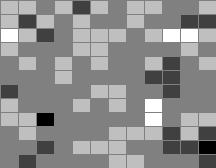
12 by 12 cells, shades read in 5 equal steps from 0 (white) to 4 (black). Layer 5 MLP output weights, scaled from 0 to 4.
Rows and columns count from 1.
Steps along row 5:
down up down up down up same down up down down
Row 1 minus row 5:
-1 0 0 0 1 0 0 -1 0 -1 0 0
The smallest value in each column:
0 1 1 1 1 1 1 1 0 0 0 1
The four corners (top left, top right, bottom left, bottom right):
1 1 2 3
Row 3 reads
0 1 3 2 1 1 1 2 1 0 0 1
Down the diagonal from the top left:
1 3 3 2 2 2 1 2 0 3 3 3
